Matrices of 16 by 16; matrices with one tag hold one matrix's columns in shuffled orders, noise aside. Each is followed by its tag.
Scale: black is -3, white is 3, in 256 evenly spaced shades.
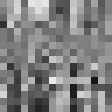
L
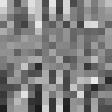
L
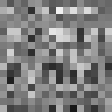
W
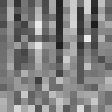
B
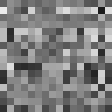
W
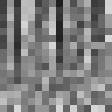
B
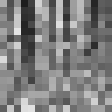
B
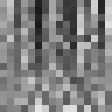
B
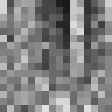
B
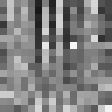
B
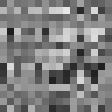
W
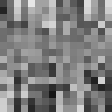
L
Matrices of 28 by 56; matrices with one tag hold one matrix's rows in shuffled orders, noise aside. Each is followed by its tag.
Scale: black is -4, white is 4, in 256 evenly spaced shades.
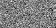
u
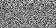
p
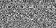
p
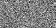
u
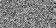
u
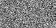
u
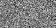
u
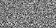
p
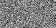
u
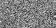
u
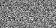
p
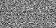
p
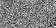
u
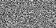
p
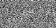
p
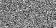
u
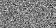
u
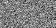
u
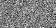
u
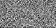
p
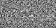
p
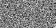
u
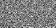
p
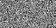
u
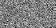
u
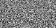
p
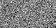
u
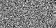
u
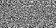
p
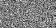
u
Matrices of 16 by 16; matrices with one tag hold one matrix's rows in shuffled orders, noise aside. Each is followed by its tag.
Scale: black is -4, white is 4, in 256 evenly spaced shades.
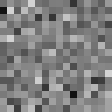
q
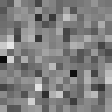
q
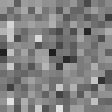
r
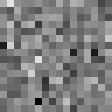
q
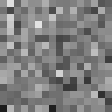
r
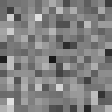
r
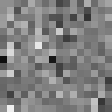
r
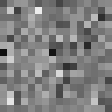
r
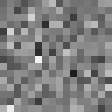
q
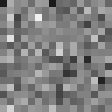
r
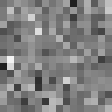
q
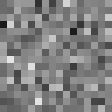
q
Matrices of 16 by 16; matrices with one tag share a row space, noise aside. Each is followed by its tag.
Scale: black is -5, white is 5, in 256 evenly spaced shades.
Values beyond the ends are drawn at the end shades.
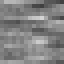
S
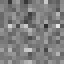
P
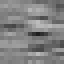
S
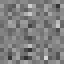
P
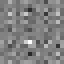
P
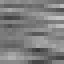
S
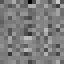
P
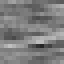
S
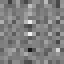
P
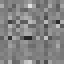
P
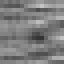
S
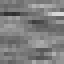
S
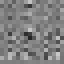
P
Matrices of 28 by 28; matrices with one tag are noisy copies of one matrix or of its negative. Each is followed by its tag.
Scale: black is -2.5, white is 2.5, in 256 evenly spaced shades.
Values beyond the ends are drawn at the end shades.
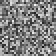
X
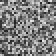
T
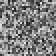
T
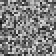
T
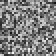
T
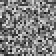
T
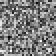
T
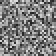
X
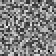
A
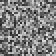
T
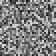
X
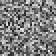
A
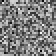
X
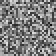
X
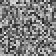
X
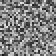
A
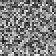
A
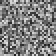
X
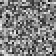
T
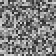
T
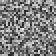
A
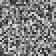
X
